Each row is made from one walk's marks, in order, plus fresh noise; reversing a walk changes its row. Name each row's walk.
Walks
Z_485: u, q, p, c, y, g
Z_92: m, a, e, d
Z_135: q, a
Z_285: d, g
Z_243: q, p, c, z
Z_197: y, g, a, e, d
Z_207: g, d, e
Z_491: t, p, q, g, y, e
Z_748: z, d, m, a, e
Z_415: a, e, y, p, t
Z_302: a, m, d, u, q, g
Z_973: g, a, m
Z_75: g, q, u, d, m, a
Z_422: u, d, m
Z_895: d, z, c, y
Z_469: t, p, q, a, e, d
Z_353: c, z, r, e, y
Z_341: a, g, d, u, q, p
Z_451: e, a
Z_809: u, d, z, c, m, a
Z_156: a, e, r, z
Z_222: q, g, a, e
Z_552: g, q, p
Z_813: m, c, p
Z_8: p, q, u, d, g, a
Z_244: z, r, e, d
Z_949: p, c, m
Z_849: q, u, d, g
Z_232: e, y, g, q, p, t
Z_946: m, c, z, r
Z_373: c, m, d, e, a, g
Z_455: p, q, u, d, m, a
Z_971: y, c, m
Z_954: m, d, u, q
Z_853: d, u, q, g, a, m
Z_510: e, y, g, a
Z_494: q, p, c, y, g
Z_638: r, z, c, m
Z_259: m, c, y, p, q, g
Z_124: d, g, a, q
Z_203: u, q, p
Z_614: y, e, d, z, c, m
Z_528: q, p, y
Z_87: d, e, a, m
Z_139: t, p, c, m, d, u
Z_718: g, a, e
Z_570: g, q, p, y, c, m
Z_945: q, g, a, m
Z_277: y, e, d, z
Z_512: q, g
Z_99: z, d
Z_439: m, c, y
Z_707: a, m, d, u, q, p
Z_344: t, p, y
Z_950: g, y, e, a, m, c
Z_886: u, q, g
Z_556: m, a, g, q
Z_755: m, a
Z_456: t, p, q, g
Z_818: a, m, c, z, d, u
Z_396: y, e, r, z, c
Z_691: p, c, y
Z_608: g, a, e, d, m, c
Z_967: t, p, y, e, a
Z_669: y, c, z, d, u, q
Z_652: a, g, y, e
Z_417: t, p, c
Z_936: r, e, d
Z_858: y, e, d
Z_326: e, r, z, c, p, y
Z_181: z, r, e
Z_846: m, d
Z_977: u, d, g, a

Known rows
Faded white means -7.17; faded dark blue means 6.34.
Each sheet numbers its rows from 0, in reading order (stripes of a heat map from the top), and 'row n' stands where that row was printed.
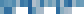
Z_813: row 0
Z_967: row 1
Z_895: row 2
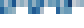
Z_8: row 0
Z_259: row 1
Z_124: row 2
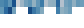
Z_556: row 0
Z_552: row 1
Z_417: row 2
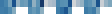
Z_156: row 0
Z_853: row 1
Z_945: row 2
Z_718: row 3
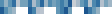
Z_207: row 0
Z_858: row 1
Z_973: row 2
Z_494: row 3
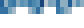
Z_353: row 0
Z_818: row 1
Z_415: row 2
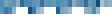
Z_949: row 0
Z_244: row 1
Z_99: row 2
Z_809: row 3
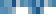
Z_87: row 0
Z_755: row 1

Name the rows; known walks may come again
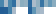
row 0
Z_570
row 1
Z_967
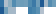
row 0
Z_344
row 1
Z_748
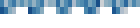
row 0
Z_528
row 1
Z_552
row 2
Z_971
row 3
Z_950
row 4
Z_277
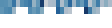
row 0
Z_846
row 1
Z_853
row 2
Z_858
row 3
Z_491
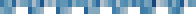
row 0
Z_422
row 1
Z_8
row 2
Z_99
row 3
Z_285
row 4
Z_691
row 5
Z_652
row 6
Z_373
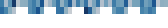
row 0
Z_197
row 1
Z_973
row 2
Z_614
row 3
Z_232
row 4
Z_954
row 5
Z_135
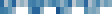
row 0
Z_485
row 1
Z_946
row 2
Z_207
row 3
Z_139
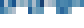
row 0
Z_669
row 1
Z_124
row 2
Z_638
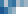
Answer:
Z_494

